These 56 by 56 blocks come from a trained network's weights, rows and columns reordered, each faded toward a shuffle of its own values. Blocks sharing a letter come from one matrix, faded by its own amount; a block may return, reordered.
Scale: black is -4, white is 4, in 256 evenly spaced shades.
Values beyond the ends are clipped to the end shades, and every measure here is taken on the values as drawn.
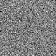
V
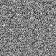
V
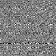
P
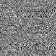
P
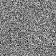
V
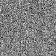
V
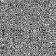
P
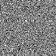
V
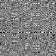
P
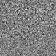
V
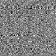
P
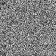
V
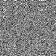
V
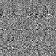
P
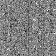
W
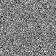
V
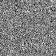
V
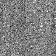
W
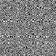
P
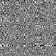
P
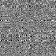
P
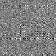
P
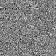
V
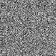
V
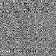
P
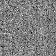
W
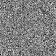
V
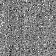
W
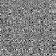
P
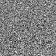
V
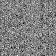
W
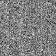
W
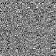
P
